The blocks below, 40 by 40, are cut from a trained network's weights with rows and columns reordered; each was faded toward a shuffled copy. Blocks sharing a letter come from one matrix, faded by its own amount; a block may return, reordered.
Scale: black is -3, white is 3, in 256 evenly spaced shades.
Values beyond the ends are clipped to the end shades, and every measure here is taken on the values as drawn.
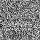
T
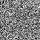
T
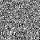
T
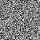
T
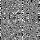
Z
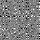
Z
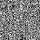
T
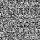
T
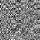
Z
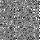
Z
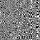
Z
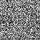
T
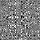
Z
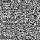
T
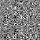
Z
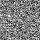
T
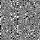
Z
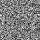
T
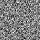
T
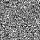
T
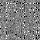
Z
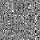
Z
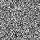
T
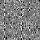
Z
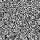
T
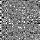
Z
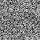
T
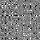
Z
